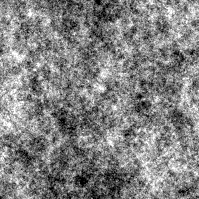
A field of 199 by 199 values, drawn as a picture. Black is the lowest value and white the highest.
No row or column stands out. There is no overall slope. No regular stripes run through it. Neither half mirrors the other. The texture is blotchy. Overall the values sit about 50% of the way up the scale. The bottom middle is the ninth with the lowest average.
